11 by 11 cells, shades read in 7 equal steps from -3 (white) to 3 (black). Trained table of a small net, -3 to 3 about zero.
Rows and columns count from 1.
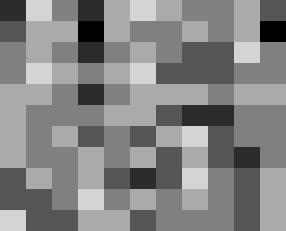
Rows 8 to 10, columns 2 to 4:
0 0 -1 | -1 0 -1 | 1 0 -2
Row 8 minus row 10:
-2 -1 0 1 0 0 1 0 1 1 1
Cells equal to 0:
40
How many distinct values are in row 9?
5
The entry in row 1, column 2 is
-2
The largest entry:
3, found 2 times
